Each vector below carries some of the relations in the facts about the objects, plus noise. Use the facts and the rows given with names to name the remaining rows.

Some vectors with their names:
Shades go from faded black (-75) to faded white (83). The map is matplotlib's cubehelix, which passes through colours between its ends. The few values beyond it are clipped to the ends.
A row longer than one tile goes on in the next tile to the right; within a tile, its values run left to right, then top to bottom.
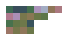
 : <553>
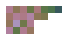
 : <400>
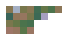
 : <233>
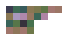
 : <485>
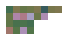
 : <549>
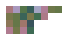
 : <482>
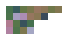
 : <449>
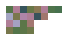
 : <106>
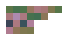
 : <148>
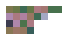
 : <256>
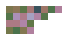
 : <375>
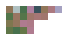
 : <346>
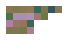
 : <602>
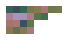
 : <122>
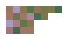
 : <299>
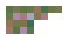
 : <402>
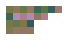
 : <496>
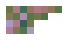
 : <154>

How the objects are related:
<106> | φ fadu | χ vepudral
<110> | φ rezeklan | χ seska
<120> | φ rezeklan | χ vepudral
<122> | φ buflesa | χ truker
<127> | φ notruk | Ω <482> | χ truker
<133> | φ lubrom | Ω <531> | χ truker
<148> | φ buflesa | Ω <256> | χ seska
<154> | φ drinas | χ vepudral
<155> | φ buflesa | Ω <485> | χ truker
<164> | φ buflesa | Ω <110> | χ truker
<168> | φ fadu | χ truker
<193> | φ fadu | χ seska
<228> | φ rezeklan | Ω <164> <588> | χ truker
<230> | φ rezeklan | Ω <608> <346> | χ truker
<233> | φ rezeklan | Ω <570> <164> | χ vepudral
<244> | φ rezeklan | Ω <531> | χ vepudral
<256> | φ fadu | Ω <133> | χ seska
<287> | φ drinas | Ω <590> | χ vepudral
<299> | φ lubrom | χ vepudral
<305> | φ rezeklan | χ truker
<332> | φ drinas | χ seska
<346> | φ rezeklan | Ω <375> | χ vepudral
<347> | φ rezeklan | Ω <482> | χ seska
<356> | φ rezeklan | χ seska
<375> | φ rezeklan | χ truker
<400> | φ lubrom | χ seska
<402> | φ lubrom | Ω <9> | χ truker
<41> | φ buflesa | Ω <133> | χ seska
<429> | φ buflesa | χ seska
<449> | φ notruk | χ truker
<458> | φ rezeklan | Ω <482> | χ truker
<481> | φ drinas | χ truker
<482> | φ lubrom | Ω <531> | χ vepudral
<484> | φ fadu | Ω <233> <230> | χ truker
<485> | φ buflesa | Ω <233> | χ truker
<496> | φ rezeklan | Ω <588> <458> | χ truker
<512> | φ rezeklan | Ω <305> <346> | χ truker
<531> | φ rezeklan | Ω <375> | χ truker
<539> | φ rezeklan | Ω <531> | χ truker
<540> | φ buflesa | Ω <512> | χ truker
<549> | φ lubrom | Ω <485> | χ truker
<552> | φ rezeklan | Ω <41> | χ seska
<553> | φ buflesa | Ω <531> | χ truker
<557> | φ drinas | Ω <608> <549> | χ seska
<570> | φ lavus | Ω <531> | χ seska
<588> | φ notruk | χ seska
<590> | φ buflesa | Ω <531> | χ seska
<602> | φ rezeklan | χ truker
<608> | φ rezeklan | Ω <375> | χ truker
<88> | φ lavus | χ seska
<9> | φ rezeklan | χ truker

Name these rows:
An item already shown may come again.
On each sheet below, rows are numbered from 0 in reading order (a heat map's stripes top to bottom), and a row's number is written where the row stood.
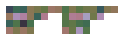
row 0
<485>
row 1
<549>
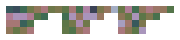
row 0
<122>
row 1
<608>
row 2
<154>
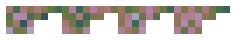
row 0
<588>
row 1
<287>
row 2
<332>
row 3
<400>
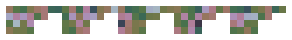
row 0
<193>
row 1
<608>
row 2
<590>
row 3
<133>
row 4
<168>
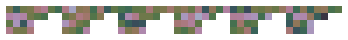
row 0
<429>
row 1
<120>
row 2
<127>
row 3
<375>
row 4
<484>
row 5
<88>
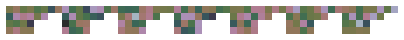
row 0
<458>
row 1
<570>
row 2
<481>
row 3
<88>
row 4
<557>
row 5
<244>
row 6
<531>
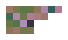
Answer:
<539>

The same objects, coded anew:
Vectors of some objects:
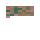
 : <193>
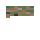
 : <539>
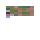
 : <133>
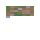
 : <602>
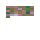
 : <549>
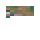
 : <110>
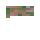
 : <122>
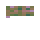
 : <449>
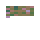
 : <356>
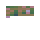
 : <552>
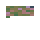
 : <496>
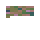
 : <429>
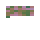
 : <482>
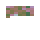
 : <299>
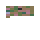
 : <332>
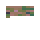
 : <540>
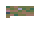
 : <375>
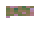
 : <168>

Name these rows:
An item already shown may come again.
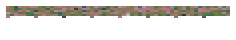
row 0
<88>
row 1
<429>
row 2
<287>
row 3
<481>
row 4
<299>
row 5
<120>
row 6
<127>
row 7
<244>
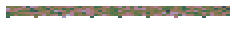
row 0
<346>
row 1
<429>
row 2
<402>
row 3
<570>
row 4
<482>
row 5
<484>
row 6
<88>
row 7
<557>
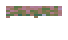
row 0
<120>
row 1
<106>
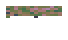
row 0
<553>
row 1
<233>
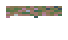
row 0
<400>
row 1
<557>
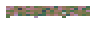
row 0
<154>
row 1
<256>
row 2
<588>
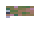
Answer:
<133>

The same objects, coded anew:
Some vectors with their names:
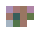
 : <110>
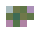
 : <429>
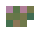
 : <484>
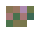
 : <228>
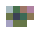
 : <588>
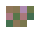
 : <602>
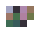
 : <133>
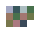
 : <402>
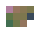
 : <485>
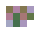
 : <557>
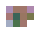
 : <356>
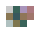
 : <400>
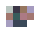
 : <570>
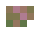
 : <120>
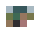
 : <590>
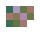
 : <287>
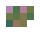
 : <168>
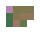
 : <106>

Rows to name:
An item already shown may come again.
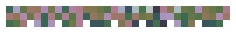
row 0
<287>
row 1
<332>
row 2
<481>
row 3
<244>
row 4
<402>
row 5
<482>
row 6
<256>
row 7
<244>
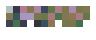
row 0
<482>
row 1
<553>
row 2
<233>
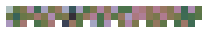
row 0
<193>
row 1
<154>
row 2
<127>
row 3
<557>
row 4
<346>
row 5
<120>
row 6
<449>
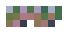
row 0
<299>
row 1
<549>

